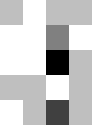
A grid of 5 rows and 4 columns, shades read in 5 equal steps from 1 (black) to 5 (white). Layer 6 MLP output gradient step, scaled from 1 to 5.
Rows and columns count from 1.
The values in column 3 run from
1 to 5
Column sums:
23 23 15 21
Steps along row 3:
same down up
